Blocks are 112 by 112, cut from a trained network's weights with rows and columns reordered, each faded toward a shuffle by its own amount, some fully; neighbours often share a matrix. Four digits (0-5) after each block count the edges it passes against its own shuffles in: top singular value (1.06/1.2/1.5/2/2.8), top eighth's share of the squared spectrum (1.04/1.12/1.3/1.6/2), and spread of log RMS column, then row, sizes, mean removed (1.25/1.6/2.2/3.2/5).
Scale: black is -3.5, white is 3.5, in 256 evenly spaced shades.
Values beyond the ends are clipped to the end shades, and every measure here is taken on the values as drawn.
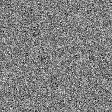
2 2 0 0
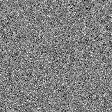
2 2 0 0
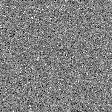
0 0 0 0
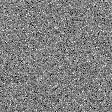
0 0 0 0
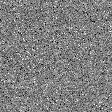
0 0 0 0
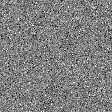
0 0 0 0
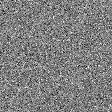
0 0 0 0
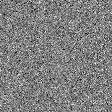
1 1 0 0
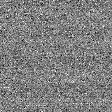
2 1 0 0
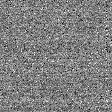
2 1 1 0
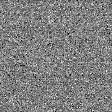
1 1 1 0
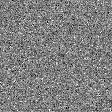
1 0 0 0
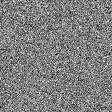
1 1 0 0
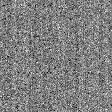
2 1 0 1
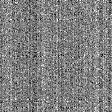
4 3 1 3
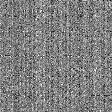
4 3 1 2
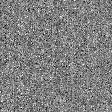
1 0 0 0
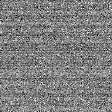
3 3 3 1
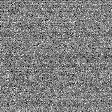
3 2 1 0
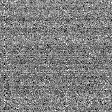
3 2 2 0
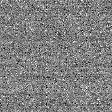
2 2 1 0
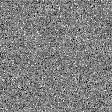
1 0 0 0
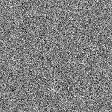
2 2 0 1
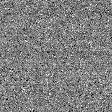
1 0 0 0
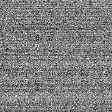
4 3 3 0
